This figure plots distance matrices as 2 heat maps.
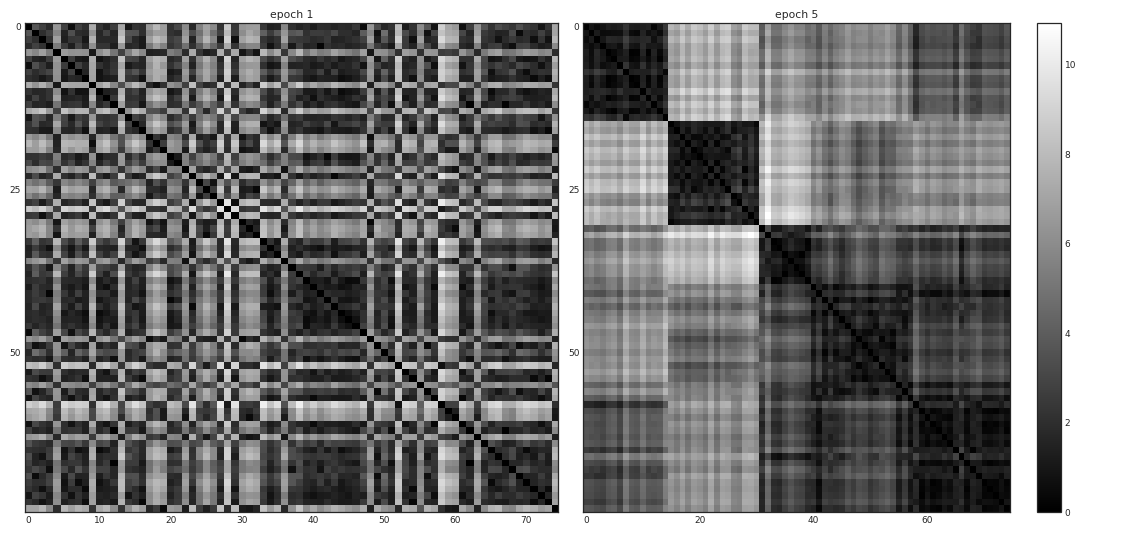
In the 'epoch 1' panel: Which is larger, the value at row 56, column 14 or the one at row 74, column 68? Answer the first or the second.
the second
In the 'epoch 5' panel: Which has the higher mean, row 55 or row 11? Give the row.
11
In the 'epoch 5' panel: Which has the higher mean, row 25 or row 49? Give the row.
25
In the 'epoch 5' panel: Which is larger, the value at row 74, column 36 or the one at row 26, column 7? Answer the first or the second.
the second
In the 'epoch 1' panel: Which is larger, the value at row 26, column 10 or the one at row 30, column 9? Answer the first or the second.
the first
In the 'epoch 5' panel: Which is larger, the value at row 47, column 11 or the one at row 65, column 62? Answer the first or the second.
the first
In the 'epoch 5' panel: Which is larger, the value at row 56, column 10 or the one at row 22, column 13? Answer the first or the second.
the second
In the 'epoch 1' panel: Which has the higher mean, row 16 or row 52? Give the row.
52
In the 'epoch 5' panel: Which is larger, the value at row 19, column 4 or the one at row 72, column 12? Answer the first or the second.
the first
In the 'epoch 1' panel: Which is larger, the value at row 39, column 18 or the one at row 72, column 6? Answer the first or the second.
the first
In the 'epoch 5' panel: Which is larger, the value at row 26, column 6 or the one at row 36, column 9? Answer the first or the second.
the second
